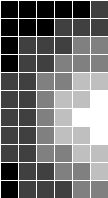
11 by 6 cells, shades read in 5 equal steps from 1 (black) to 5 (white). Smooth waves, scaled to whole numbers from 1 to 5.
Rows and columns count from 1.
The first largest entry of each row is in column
6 4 5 4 5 6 5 6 5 6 5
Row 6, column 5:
4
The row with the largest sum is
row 7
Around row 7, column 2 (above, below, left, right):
2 2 2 3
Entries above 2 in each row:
0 0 2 3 4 4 4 4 4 3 2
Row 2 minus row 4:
0 -1 -1 -1 -1 -1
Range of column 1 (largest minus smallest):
1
